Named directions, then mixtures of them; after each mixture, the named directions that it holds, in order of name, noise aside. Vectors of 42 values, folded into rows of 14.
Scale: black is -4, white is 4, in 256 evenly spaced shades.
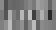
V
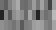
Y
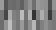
V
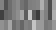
V, Y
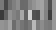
V, Y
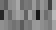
Y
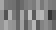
V, Y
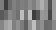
V, Y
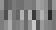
V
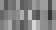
V, Y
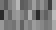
Y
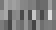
V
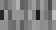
Y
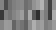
V, Y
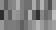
Y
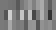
V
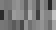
Y
